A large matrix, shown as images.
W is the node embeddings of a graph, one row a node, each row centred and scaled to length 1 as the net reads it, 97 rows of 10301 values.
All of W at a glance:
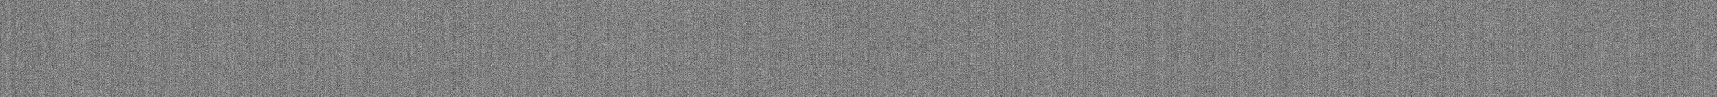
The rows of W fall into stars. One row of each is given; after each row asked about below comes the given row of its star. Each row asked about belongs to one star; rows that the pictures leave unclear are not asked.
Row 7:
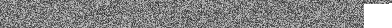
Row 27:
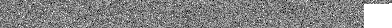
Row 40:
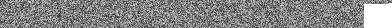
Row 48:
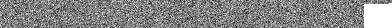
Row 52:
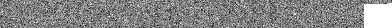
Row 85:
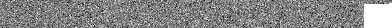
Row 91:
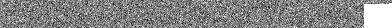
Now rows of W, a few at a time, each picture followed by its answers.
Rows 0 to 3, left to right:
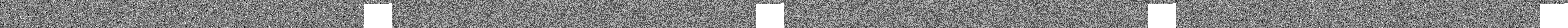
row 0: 7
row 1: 48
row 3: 40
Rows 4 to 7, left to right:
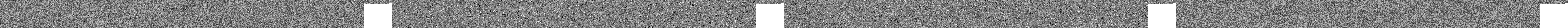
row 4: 40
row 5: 85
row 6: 48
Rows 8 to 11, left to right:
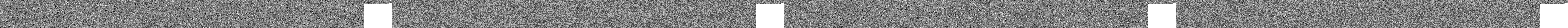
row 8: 40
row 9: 91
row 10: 48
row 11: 48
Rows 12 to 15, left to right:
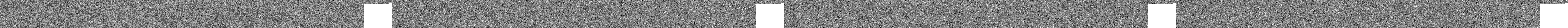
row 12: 85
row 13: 27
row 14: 7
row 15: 40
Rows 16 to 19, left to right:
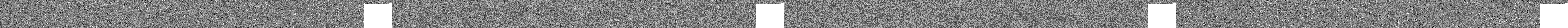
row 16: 52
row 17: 7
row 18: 52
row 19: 85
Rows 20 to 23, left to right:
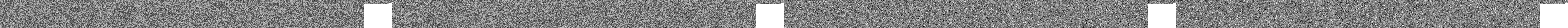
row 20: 48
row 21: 91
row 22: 27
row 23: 27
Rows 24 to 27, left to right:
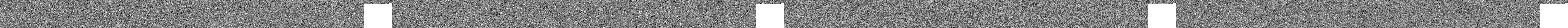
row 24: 27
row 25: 7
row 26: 27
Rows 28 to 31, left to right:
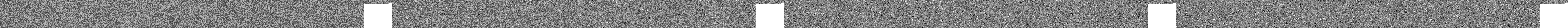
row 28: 52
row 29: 85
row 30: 48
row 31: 52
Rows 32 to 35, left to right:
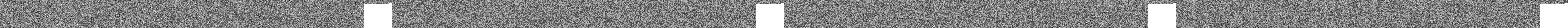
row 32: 52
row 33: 91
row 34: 91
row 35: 48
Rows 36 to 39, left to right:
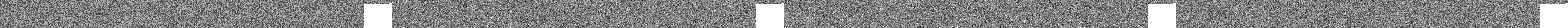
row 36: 7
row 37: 27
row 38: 91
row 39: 27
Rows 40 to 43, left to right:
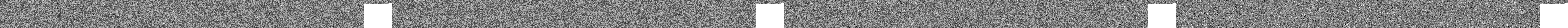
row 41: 85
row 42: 7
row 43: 48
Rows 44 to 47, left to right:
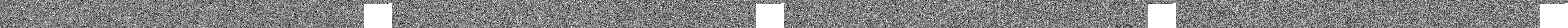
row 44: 52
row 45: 52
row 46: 52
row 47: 52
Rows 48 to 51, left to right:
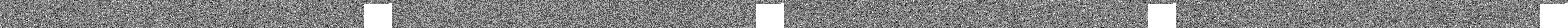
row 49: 52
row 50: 85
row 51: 91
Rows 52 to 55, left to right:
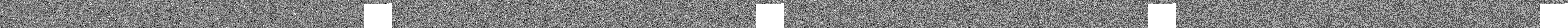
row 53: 40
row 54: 48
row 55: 40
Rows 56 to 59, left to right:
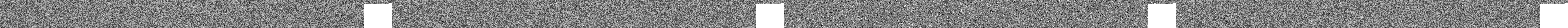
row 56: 48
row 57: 40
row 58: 7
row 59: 48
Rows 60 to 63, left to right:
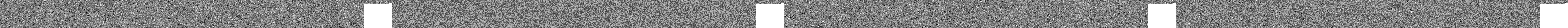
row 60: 40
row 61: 27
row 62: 48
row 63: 48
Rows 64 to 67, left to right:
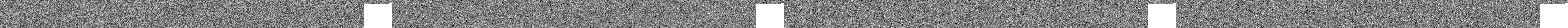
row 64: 48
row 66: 27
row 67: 91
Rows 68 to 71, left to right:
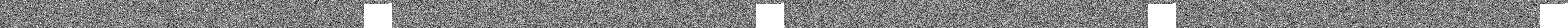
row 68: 7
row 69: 7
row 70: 48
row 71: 52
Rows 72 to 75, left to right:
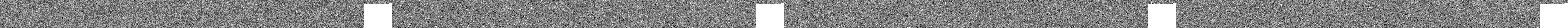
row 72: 7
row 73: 85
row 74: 7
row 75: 40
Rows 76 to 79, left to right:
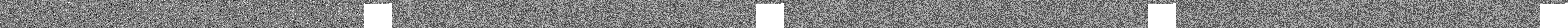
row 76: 52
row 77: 27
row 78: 40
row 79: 85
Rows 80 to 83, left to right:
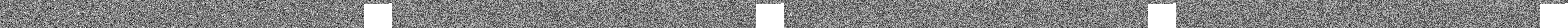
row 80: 91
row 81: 7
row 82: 27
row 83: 48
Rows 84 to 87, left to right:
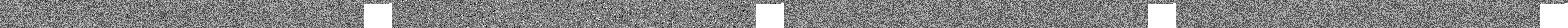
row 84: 27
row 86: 7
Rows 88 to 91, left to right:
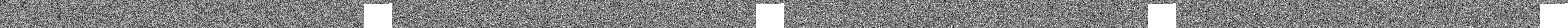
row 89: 40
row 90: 91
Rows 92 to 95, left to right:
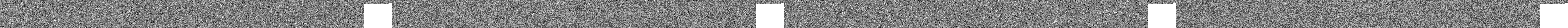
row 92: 91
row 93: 40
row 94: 27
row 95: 91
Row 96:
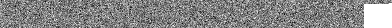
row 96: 91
